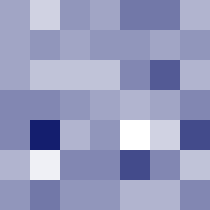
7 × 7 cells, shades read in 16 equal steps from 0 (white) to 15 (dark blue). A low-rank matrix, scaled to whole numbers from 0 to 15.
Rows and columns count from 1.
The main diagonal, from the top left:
6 7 4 6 0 8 8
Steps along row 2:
up down up same down up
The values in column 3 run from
4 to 8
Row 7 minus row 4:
-1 1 0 1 0 -1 0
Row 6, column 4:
8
